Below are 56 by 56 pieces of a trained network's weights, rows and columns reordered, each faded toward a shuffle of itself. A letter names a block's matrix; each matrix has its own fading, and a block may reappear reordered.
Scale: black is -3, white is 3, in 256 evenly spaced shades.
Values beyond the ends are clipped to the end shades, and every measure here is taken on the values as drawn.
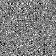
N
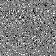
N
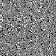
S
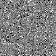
S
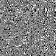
S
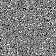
N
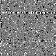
S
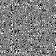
S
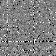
S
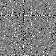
S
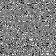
N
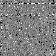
S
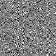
S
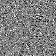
N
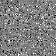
N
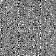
S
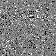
N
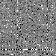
S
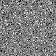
N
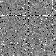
S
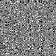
S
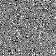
N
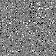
N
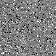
N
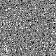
N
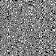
S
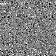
N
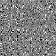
S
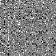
S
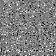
N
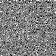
N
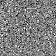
N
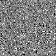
N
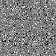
N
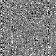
S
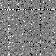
S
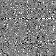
S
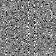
S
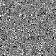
N
